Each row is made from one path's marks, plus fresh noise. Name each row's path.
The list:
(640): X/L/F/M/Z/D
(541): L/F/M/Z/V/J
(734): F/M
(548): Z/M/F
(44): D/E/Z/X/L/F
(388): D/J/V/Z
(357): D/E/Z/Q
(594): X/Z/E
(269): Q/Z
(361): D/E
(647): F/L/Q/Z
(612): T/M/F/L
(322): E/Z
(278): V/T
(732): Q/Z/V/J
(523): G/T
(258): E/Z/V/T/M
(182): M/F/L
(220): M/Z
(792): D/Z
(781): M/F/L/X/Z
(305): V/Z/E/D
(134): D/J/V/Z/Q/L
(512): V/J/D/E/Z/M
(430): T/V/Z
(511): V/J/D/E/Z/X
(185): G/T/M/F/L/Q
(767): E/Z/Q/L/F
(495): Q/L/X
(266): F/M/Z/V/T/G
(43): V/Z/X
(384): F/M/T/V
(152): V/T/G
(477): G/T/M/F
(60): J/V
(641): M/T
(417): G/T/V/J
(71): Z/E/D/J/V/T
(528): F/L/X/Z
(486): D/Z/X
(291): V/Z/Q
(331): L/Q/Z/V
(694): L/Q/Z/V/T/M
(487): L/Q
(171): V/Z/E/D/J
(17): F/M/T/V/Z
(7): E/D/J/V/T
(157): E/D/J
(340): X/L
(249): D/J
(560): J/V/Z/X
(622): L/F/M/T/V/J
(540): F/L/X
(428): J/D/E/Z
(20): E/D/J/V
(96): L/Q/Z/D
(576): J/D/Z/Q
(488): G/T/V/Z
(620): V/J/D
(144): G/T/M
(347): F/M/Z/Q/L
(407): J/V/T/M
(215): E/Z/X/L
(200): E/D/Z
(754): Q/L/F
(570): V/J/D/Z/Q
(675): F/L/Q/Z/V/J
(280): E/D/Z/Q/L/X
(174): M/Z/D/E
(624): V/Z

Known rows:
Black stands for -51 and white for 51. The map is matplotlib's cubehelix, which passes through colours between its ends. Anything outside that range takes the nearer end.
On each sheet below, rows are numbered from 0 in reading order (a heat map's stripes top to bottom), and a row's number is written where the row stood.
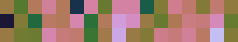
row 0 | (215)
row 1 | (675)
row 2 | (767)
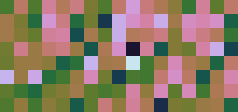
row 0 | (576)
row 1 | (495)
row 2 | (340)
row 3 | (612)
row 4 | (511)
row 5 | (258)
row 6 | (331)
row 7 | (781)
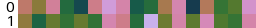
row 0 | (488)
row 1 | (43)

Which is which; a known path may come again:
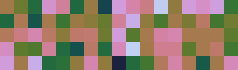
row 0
(495)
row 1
(134)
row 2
(7)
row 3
(280)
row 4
(258)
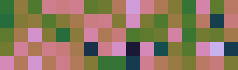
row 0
(576)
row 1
(388)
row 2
(71)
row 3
(612)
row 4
(641)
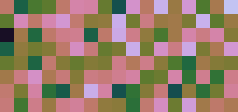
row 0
(291)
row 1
(249)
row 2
(675)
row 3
(732)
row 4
(96)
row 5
(428)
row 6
(488)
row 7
(278)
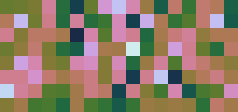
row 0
(44)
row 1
(185)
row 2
(215)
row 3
(511)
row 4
(417)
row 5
(523)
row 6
(174)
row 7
(694)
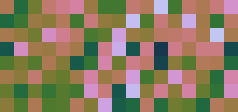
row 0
(269)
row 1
(560)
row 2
(767)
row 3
(622)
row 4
(781)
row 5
(171)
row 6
(43)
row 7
(17)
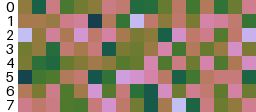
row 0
(430)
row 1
(340)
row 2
(322)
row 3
(347)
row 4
(331)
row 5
(528)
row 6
(384)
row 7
(152)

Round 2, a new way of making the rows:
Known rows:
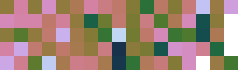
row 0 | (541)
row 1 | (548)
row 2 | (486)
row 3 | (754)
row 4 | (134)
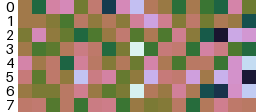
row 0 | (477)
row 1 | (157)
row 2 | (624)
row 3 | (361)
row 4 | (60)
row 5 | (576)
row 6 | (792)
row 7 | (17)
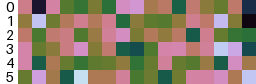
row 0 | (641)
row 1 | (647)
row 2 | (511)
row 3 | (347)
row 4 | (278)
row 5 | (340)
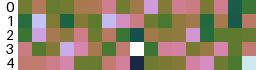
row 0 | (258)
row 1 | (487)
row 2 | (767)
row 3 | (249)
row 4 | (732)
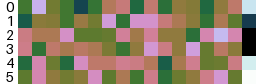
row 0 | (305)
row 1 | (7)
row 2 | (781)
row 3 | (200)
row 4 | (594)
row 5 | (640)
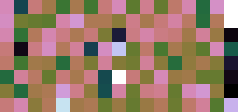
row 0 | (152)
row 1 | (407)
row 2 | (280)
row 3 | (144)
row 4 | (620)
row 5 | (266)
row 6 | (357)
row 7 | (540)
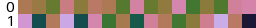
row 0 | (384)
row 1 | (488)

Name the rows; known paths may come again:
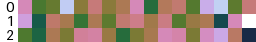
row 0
(388)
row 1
(152)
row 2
(357)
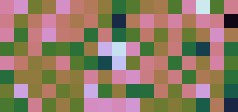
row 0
(528)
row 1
(280)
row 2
(185)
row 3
(220)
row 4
(734)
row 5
(20)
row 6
(675)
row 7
(174)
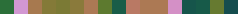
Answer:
(767)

